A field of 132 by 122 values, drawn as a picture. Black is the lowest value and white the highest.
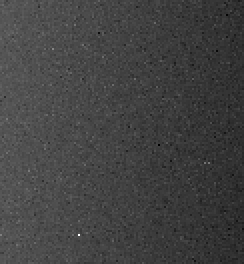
Grain: fine. Slope: up to the left. Histogram: heavy tails on both sides. Stripes: none. Odd rows or columns: none.
